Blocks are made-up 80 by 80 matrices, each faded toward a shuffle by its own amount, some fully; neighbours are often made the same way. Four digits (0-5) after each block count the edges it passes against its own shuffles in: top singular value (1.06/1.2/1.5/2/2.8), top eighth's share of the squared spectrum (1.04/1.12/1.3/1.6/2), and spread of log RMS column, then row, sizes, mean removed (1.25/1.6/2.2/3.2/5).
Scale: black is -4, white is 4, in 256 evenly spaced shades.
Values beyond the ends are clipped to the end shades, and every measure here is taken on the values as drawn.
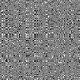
5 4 3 3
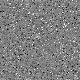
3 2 0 0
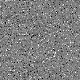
3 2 0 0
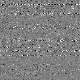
3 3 0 3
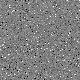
0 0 0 0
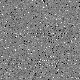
1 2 0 1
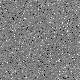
0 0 0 0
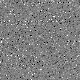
1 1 0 1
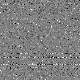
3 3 0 2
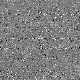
2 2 0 3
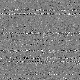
2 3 0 3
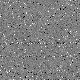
1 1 0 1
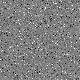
0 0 0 0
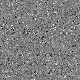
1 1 0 2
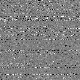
2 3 0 4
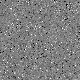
0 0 0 0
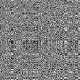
4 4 2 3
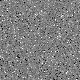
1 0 0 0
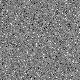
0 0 1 0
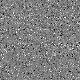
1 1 1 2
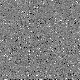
2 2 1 2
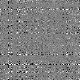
3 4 3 3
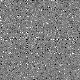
2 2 1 2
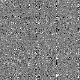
2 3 3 2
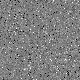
0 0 0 0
